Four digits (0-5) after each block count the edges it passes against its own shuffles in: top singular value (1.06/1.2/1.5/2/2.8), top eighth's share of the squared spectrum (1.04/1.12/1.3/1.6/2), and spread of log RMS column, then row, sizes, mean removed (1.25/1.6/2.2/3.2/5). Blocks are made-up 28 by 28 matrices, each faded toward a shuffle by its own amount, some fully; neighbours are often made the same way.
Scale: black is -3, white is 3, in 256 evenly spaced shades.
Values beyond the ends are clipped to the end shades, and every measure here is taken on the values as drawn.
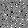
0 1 0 0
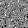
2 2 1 0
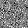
2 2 0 0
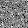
0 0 0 0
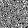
0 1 0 0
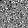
0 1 0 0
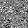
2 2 0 2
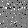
2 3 0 1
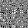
3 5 2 2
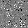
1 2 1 1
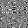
3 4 1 2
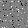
2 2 1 1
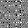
3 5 3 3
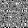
3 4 1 1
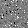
0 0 0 0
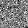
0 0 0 0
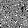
1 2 0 0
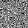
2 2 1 0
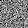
0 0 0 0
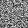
1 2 0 0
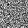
2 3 0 0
